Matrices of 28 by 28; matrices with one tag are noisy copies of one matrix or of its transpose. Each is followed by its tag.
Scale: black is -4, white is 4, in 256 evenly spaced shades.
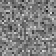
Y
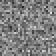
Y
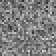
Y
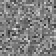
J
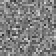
J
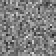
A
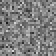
Y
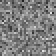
Y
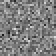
J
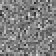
J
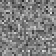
Y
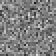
J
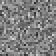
J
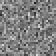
J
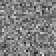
A
